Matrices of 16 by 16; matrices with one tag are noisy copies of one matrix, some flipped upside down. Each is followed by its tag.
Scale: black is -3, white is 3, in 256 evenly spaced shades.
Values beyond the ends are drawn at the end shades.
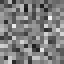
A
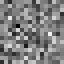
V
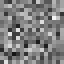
V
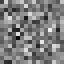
V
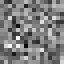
V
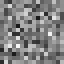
V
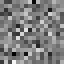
V
